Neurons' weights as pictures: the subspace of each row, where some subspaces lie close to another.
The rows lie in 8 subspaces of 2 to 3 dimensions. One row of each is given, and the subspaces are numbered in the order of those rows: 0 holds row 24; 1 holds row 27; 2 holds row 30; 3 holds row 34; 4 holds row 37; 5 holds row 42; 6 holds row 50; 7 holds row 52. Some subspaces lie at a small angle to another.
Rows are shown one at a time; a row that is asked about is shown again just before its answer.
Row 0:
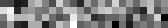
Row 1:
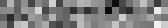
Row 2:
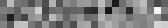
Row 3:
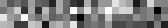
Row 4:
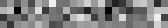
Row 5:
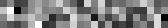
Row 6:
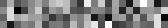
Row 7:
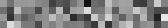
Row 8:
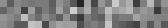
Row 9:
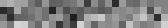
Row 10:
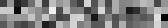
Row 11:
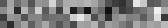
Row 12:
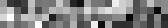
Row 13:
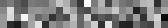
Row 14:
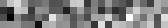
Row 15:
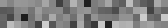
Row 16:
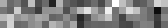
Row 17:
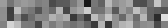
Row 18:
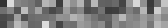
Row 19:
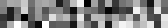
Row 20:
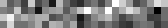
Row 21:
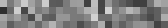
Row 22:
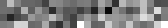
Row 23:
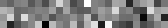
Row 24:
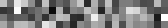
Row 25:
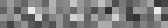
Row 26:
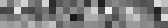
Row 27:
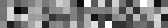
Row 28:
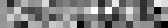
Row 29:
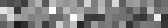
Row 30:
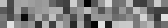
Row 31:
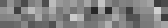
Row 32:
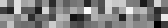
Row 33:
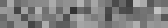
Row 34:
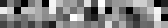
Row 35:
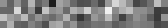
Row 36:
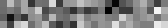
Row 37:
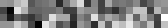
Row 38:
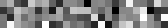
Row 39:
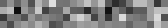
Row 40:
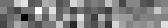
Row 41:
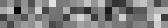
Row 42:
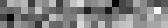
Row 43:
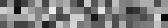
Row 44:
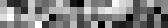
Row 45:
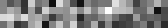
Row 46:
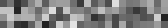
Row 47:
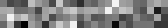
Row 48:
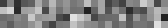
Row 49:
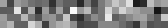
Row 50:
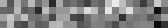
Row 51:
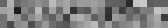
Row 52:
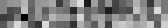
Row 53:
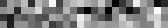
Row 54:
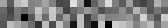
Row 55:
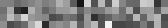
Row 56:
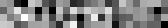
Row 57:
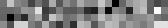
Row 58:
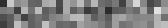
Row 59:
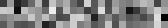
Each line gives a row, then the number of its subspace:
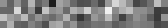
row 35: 4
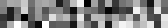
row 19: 7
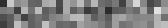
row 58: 2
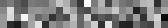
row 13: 7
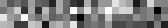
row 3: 7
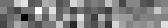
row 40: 2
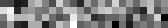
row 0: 6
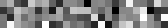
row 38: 2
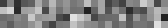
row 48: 6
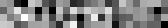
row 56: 2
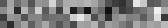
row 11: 7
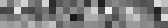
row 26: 3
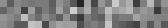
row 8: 1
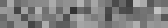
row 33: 1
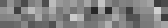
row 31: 3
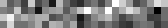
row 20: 5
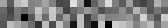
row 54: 2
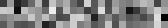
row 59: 0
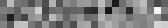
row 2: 0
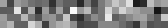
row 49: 1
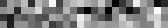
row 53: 5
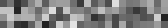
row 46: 0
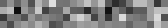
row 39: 4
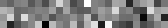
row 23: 2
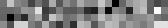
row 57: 0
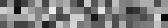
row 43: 0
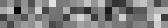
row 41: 4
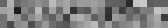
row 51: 1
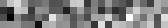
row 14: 5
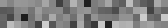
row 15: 2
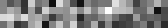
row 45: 4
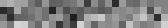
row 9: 3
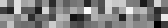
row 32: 6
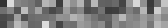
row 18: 2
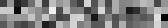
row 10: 0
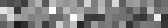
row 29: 3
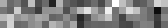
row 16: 5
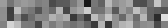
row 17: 7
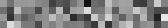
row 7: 7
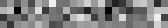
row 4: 4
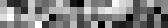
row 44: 5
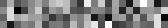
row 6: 1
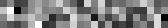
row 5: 4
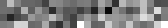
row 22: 3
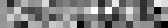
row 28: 3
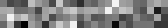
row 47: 6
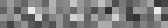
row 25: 3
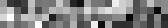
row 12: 5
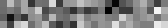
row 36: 6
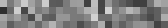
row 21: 3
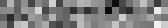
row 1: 6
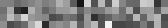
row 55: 1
